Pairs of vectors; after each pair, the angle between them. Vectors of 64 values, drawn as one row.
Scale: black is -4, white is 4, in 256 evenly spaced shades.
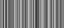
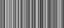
partly opposed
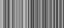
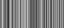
partly aligned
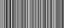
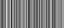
nearly opposite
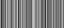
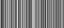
nearly parallel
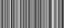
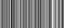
nearly parallel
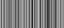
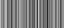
partly aligned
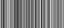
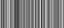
nearly parallel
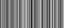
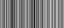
partly aligned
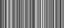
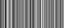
nearly parallel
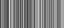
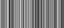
nearly opposite
